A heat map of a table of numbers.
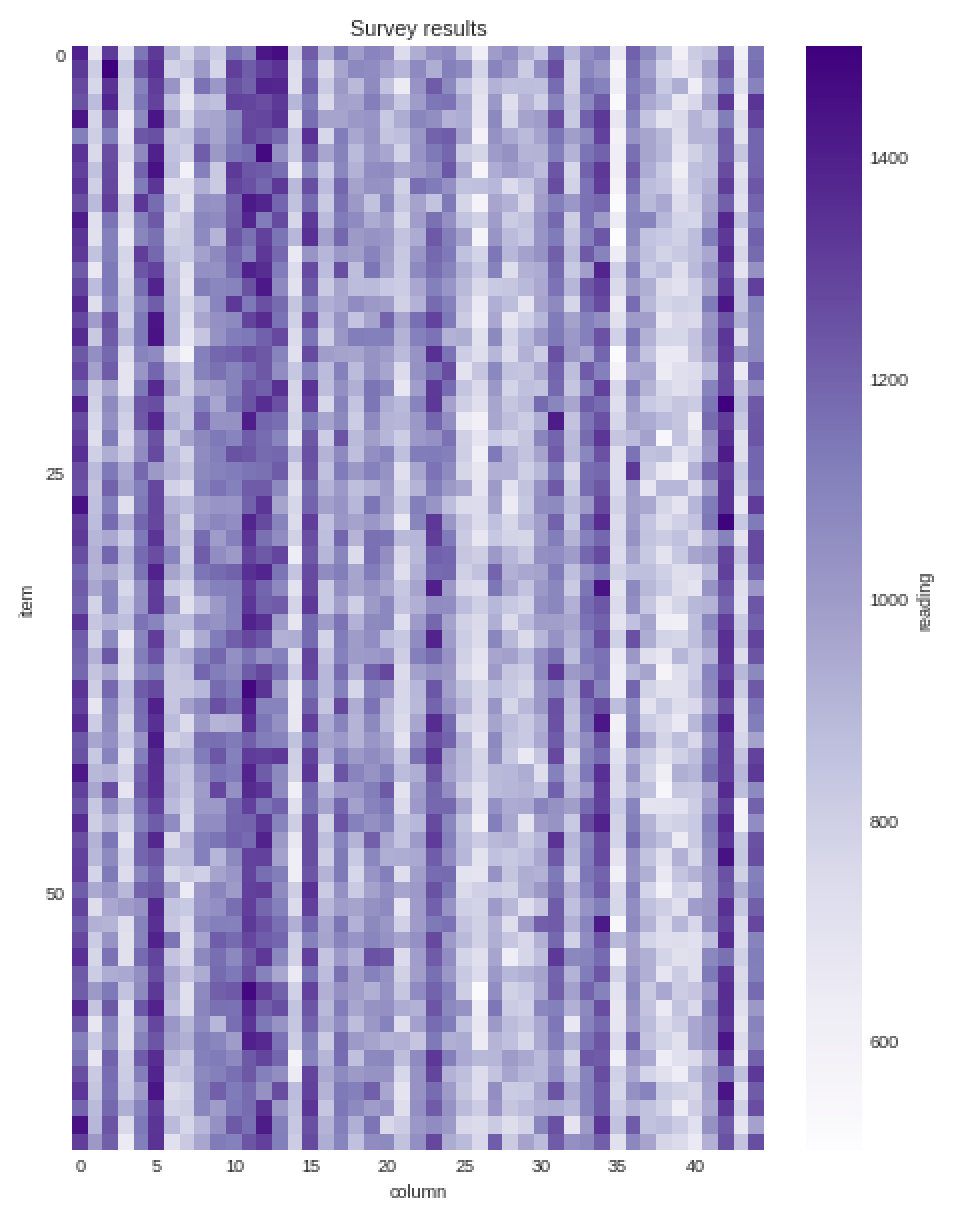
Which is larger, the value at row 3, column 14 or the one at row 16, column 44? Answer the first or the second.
the second
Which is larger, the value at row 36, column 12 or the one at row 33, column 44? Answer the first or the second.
the second
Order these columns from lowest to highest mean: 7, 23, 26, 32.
26, 7, 32, 23
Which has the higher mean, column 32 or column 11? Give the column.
11
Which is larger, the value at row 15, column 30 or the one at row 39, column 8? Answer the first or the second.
the second
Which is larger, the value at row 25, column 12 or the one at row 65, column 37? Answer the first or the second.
the first
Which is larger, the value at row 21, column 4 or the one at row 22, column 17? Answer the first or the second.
the first
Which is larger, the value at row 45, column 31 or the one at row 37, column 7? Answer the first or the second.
the first
